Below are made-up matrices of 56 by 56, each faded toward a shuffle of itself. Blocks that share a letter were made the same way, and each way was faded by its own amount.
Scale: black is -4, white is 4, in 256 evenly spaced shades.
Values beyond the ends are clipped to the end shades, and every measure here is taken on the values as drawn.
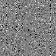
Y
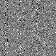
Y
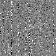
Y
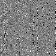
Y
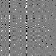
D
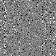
Y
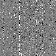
Y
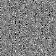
Y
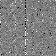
Y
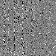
Y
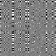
D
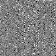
Y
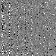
Y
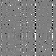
D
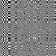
D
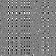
D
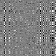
D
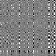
D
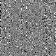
Y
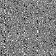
Y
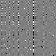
D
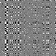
D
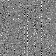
Y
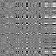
D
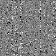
Y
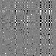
D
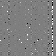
D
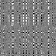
D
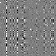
D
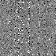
Y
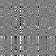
D
